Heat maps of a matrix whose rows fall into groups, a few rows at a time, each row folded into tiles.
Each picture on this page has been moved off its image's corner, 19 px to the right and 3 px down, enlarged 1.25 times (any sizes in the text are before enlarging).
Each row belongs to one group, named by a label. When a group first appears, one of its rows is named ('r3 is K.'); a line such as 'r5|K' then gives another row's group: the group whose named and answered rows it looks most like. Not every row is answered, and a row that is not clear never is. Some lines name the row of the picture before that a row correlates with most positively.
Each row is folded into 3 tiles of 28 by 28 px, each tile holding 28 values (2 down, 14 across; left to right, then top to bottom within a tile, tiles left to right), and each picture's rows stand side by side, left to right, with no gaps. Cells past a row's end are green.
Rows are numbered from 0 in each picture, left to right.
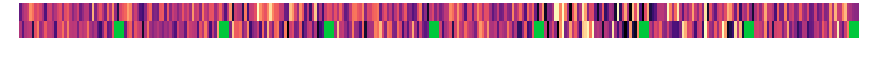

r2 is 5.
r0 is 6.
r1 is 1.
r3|5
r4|6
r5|6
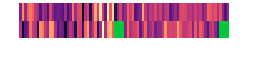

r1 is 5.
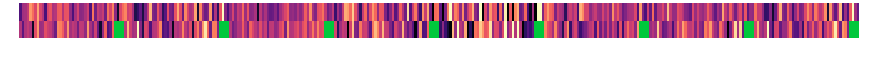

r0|6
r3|6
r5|1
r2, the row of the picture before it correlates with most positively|0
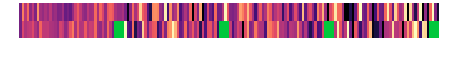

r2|6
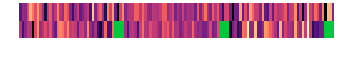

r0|6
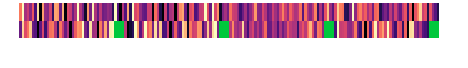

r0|1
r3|5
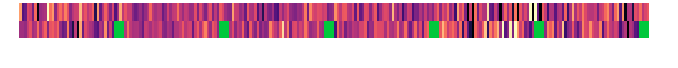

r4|5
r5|5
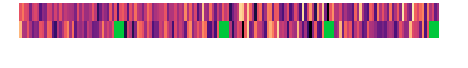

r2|6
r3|1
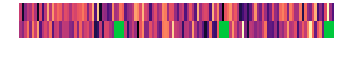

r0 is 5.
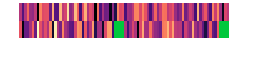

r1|6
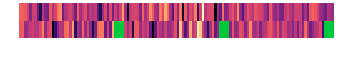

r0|1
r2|5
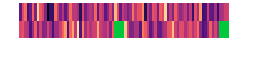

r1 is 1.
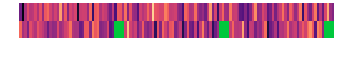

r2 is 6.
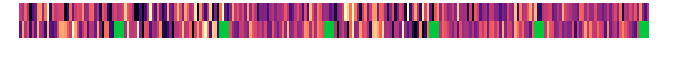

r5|5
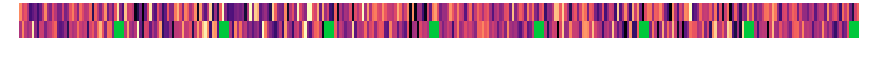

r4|6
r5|6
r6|1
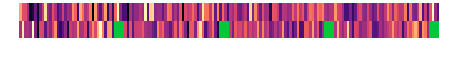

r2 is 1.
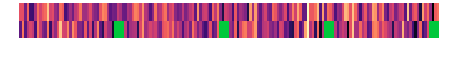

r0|5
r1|6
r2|1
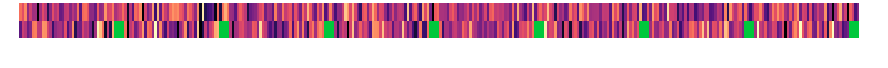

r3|6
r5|1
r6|5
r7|5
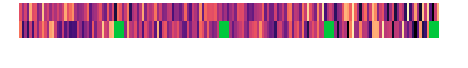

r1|5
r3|6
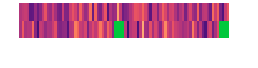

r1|6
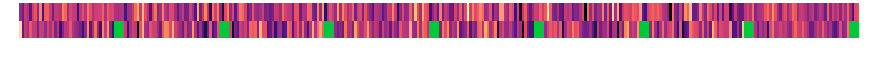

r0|1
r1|6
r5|1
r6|1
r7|6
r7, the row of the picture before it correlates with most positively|1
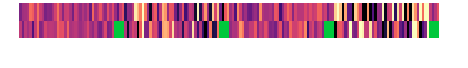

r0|6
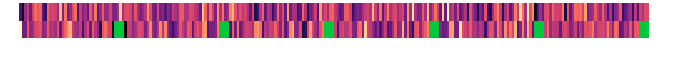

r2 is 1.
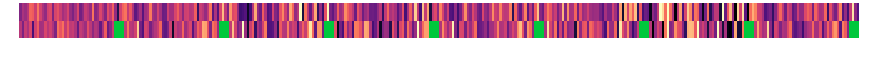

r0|6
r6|6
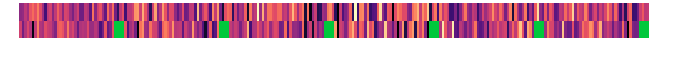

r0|6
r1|6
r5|5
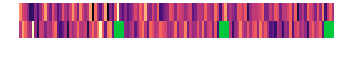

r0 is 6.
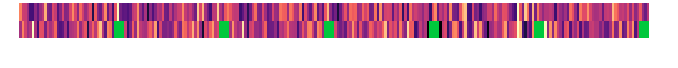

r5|1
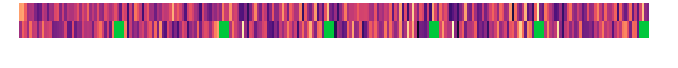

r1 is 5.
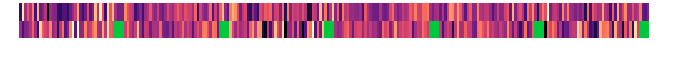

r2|1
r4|6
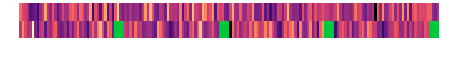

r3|1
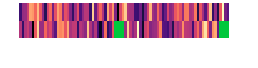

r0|6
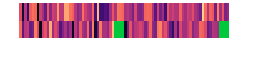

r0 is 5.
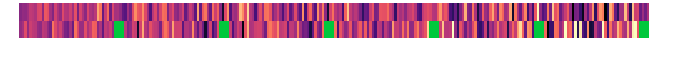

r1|6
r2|6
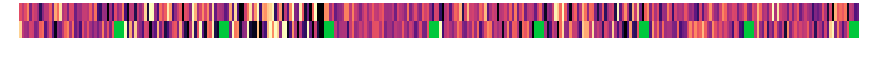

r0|1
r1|1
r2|5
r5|6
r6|5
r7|5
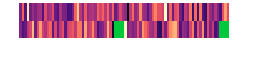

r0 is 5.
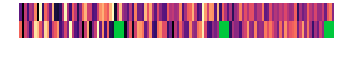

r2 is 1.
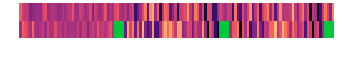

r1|5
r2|5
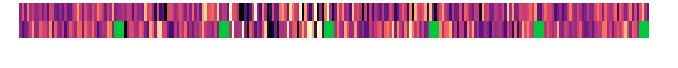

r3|5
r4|1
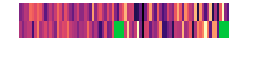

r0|6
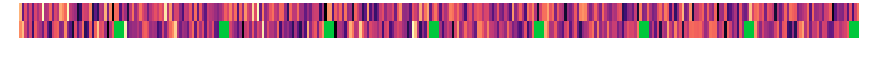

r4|6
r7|1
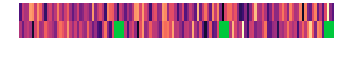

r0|6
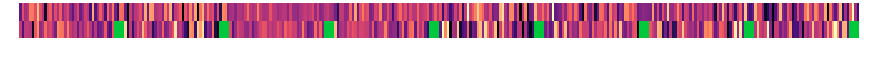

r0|6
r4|5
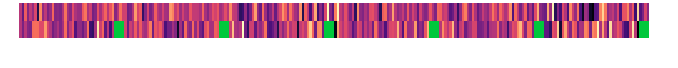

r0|1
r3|1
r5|5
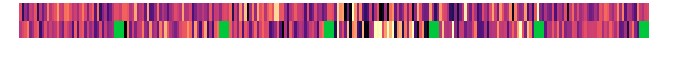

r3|5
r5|5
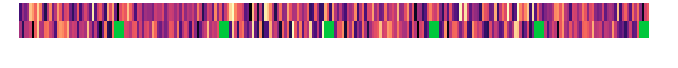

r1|1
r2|1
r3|5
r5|6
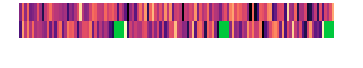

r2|1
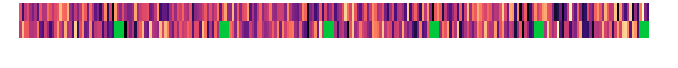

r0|5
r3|6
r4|5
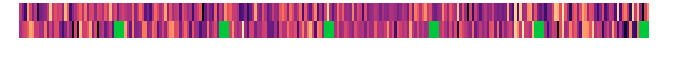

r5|6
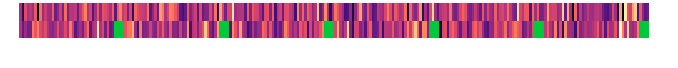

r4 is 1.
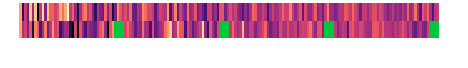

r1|5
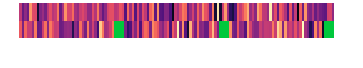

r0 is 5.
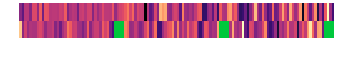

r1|1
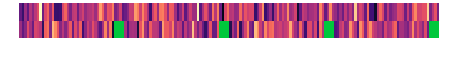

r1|6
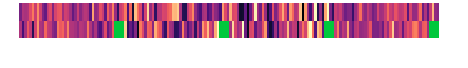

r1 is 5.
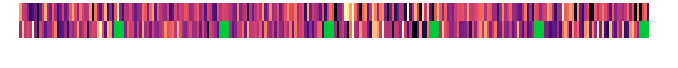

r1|5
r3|6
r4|5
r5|5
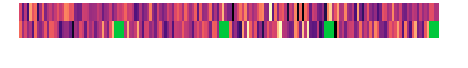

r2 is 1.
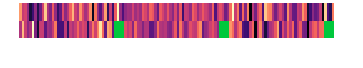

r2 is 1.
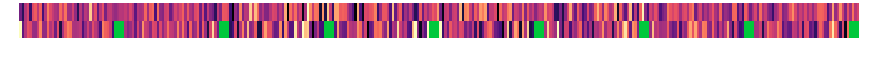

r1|5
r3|1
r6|5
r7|1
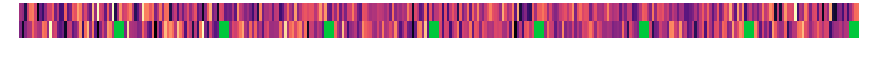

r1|5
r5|5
